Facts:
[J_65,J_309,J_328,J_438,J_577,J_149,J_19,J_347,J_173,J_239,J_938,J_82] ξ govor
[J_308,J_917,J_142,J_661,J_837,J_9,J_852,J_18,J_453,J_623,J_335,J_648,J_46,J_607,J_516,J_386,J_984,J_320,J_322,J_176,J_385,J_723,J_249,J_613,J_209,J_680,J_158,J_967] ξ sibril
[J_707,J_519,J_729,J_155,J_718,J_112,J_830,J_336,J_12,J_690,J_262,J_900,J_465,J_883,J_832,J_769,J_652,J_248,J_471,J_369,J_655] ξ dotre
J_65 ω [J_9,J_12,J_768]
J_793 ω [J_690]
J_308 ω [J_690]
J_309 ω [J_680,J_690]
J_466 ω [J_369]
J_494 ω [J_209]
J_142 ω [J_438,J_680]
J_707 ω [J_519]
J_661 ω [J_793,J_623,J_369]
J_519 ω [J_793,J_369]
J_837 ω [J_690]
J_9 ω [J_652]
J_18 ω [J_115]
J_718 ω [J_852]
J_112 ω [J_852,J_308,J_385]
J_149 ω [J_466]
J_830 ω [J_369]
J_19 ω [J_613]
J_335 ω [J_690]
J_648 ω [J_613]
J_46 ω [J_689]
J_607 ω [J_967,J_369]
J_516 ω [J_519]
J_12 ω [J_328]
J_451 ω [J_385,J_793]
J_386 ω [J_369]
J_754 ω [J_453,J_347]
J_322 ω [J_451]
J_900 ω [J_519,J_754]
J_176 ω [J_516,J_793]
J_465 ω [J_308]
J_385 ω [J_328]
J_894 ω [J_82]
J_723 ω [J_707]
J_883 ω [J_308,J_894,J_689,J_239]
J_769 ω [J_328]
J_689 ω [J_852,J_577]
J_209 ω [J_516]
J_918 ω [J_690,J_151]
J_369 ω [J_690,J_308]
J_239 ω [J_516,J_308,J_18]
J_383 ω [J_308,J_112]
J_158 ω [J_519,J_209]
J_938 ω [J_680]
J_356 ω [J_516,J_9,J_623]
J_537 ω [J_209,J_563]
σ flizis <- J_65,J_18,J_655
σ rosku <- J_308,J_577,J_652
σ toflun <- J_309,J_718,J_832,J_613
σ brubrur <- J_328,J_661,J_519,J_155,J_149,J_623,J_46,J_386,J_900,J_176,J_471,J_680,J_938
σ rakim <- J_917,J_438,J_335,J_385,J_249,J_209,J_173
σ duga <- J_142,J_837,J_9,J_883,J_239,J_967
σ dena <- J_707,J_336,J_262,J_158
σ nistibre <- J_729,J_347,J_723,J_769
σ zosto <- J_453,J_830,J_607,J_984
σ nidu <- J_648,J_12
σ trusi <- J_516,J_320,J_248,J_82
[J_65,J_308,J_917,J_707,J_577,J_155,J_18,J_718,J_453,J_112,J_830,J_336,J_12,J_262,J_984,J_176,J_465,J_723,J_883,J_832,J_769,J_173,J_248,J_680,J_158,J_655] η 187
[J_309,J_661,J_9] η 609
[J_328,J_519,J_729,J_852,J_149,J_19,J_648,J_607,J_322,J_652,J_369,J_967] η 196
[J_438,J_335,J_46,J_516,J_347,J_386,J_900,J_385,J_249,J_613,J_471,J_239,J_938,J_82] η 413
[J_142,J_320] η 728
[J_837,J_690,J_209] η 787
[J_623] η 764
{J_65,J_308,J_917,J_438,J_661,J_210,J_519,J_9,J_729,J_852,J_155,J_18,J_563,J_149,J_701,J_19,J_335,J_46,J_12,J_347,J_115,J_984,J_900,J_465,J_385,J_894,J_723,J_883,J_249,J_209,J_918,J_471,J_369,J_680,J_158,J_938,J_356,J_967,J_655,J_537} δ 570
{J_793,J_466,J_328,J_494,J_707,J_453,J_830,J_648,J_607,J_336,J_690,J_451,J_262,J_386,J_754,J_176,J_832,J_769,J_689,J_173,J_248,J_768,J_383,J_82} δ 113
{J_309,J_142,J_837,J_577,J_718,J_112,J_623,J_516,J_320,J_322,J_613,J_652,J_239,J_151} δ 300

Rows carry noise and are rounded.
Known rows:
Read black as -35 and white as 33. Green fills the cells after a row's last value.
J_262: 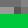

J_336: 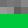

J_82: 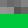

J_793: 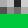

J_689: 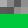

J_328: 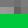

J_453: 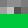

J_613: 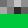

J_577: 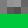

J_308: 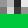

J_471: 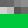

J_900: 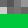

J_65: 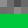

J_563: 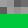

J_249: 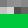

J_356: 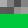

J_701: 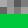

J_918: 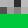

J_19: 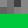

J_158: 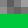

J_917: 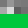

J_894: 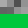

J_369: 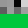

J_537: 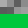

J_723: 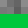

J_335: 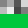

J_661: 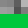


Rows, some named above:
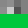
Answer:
J_967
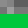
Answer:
J_655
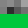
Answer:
J_112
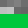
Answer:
J_438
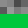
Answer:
J_729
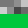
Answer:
J_386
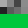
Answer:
J_648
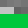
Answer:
J_438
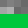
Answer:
J_173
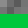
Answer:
J_769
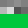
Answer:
J_249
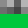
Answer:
J_309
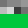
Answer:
J_680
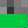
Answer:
J_707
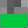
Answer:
J_519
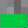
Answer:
J_9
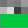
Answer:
J_680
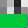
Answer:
J_308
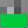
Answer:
J_852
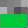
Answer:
J_176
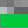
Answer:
J_385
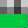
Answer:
J_837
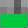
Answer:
J_607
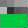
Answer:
J_239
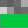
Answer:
J_938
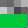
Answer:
J_46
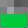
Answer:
J_655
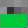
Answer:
J_718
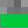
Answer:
J_830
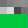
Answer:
J_680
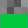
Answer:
J_519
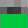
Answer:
J_322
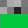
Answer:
J_623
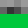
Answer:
J_322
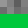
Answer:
J_18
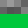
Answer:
J_652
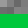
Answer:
J_209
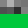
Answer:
J_320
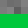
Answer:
J_248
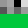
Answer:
J_369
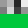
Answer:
J_308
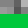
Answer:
J_661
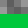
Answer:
J_158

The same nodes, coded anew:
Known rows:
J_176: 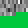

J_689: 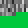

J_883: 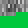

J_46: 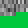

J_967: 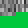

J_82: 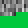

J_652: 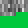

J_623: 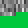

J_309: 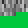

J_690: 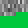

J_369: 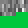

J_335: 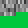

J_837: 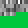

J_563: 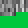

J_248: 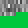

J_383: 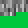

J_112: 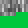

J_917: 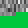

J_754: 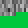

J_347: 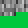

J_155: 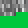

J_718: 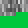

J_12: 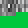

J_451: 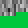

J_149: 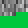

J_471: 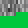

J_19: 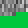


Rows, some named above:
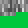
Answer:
J_112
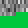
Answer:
J_680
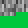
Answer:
J_239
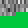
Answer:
J_680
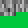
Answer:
J_793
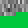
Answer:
J_690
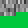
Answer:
J_335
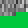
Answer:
J_19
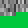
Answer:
J_661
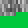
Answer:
J_718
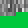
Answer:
J_655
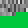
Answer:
J_648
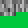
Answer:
J_793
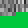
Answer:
J_967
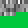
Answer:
J_837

